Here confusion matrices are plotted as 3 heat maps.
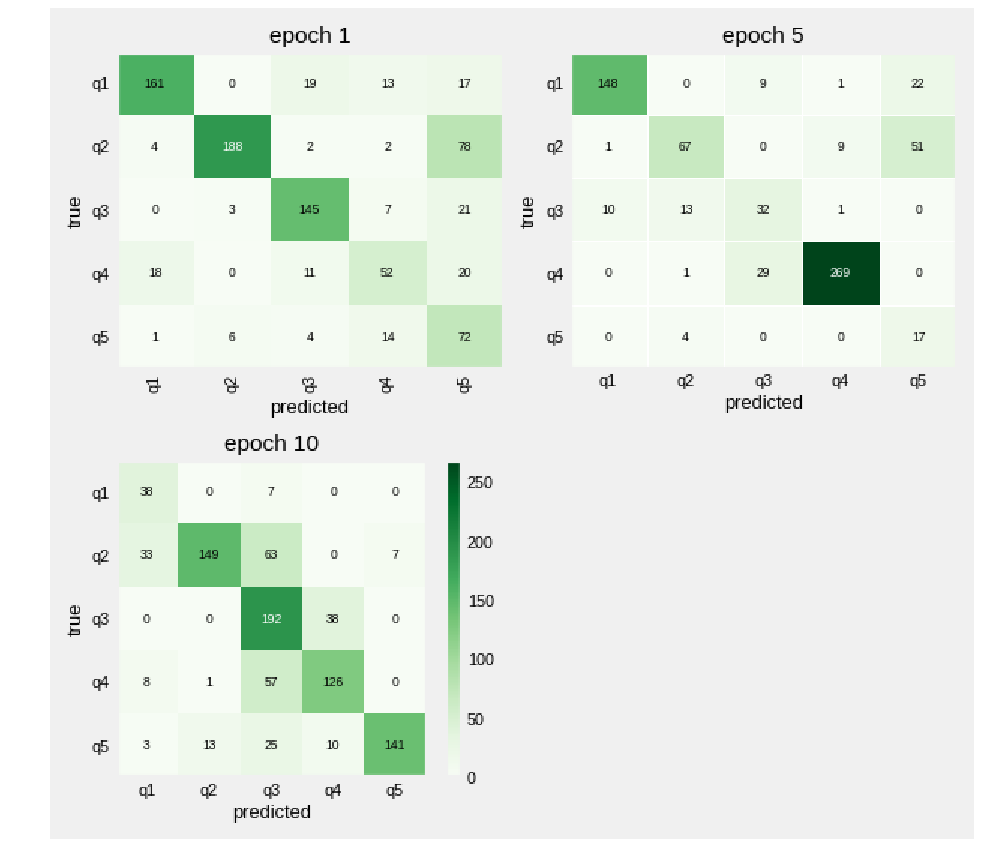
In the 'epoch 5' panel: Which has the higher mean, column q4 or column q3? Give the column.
q4
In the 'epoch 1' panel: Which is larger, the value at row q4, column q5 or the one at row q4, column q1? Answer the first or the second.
the first
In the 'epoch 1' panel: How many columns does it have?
5
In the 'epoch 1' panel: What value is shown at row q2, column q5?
78
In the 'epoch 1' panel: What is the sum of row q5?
97
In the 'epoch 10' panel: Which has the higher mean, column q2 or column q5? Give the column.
q2
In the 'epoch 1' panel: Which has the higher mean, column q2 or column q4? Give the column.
q2
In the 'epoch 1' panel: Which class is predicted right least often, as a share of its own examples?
q4
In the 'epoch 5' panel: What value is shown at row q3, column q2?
13
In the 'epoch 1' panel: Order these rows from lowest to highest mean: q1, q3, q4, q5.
q5, q4, q3, q1
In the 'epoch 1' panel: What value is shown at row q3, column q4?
7
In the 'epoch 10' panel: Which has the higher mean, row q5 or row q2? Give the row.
q2
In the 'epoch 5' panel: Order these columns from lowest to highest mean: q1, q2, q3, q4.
q3, q2, q1, q4
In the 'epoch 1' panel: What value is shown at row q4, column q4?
52
